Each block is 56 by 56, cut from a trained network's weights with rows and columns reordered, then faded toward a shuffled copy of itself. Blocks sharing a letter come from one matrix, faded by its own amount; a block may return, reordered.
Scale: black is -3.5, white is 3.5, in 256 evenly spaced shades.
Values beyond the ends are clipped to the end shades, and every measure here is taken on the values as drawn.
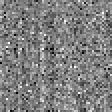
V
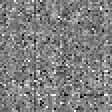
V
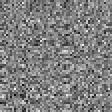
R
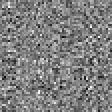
R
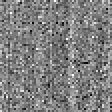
V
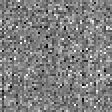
V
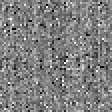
V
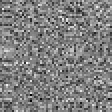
R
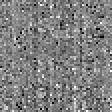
V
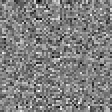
R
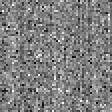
V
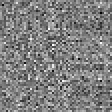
R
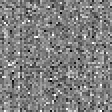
V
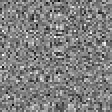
R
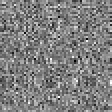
R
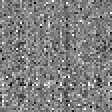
V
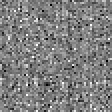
V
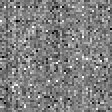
V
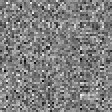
R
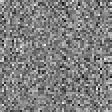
R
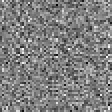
R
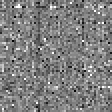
V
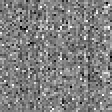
V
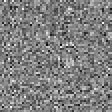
R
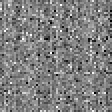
V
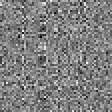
R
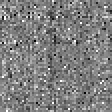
V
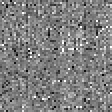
V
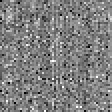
V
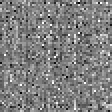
V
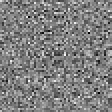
R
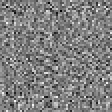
R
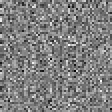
R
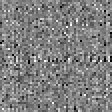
V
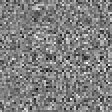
R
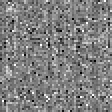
V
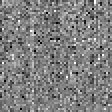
V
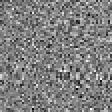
R
